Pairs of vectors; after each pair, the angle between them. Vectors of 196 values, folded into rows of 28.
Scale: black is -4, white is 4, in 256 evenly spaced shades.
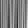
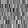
orthogonal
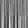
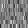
orthogonal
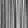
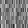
partly opposed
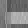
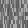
orthogonal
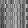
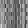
nearly opposite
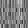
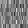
partly opposed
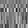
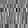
nearly parallel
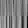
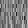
partly opposed
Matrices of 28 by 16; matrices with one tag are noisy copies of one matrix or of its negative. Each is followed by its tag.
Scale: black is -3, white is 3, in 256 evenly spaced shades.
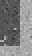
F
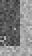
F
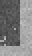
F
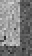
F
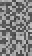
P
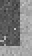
F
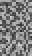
P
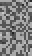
P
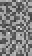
P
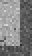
F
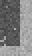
F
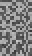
P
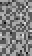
P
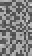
P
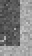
F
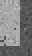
F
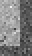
F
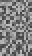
P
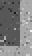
F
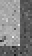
F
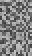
P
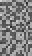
P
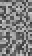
P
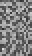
P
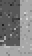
F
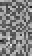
P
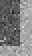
F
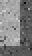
F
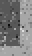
F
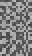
P
